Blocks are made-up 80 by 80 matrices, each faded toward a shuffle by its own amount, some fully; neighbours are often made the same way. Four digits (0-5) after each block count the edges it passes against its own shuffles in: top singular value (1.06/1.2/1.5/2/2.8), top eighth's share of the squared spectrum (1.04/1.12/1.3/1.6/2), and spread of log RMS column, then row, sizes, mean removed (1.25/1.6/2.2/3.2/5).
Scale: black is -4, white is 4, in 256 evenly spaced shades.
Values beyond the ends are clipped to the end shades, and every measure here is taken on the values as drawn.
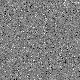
0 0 0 1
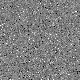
0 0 0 0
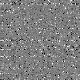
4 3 1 2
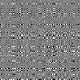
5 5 3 4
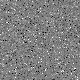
0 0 0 0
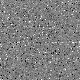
1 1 0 1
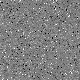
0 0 0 0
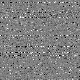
2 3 0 3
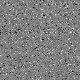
1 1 0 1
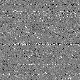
2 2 0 2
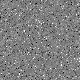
0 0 0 0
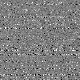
2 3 0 3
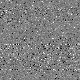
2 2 0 2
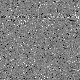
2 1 0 1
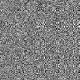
4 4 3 2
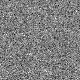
2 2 0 0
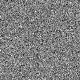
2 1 0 0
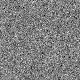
1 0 0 0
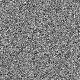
1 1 0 0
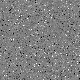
0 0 0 0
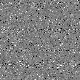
1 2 0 2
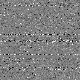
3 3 0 3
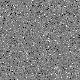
1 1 0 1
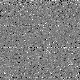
2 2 0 2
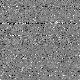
2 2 0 3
